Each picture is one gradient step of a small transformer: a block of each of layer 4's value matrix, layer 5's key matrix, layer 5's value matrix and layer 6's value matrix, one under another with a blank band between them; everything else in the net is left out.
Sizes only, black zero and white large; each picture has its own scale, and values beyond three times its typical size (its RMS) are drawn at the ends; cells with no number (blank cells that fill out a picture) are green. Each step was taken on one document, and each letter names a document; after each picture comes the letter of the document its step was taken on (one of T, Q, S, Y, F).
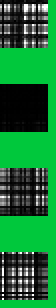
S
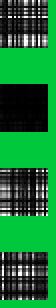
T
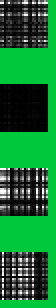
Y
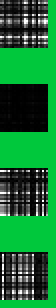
Y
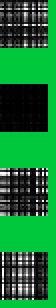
Y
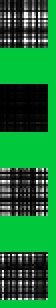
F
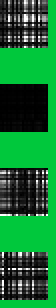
T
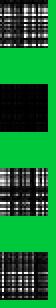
S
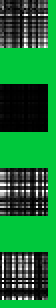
Y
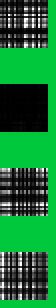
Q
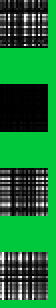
Q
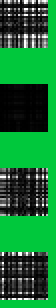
T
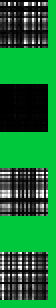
Q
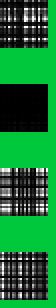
Q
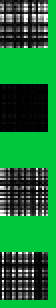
Y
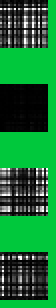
T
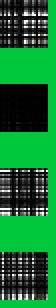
F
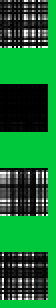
T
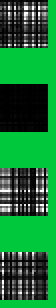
Q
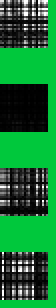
Y
